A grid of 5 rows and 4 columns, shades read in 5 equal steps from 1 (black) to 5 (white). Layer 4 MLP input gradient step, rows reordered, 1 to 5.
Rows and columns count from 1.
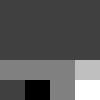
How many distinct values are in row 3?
1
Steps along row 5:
down up up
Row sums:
8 8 8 13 11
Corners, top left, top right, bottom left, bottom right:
2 2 2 5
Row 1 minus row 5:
0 1 -1 -3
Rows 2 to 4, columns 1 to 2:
2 2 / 2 2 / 3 3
